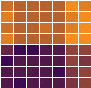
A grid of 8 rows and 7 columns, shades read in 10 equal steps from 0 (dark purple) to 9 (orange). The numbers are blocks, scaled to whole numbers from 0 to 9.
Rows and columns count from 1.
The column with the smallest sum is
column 2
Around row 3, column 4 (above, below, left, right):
6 6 6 6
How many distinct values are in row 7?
4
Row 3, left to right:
7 6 6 7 6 8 9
